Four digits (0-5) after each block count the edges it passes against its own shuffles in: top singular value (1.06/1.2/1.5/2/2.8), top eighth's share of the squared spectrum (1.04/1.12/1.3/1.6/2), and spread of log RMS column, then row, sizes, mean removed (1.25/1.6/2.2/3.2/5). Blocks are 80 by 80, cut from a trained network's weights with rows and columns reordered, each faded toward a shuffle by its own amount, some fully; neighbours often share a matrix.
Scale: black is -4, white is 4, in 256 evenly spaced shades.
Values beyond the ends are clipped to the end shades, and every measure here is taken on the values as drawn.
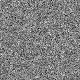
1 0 0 0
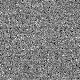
0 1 0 0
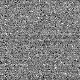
2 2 1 0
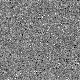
0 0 0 0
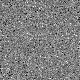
0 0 0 0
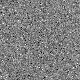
0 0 0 0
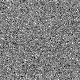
0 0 0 0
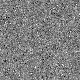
0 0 0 0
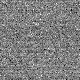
2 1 0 0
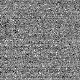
2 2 1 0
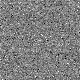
1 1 0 0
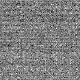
3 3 2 1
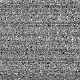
3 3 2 1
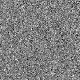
2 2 1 1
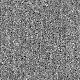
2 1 0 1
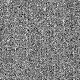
2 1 0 1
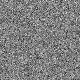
1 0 0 0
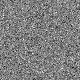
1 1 0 0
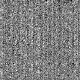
3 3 1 2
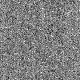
1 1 0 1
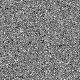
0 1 0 0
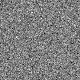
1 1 0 0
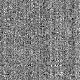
3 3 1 2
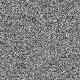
2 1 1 0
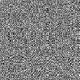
4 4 2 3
